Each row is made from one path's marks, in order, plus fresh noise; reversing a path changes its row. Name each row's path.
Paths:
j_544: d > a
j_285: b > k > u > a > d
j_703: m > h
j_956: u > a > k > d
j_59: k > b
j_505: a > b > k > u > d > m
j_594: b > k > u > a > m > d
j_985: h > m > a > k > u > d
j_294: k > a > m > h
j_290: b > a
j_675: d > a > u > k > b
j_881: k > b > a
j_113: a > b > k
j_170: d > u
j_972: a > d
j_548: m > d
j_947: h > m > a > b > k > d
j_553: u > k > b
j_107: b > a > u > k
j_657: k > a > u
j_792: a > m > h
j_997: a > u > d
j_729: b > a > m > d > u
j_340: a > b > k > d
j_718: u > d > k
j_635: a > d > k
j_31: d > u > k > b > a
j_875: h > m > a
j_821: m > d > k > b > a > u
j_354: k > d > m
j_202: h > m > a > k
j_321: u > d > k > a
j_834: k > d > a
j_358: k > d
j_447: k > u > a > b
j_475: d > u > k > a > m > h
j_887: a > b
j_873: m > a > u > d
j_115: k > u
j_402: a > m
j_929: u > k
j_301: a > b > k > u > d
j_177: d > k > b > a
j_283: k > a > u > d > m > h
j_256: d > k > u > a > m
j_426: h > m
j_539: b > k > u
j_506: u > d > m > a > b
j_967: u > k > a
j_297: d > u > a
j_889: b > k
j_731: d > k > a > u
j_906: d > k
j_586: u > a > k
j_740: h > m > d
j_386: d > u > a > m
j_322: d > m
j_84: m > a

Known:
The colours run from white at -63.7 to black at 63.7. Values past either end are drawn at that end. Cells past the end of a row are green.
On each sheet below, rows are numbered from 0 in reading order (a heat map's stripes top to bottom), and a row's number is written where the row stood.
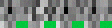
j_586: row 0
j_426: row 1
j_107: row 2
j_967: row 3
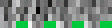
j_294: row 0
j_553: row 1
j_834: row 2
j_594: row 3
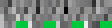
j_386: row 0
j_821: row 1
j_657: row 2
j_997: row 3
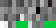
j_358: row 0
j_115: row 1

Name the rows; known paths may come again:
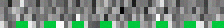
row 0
j_544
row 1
j_947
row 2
j_906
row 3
j_297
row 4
j_929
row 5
j_84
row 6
j_506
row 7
j_635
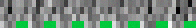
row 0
j_967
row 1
j_290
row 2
j_386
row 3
j_256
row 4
j_594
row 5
j_731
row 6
j_553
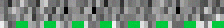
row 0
j_972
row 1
j_294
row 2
j_586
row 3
j_115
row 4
j_285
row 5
j_834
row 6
j_657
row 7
j_354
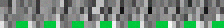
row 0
j_985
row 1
j_321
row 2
j_887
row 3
j_426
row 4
j_675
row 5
j_447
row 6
j_718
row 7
j_113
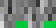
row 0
j_821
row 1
j_283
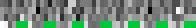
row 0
j_358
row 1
j_539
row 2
j_703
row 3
j_729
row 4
j_202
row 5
j_107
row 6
j_322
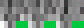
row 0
j_340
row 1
j_505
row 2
j_31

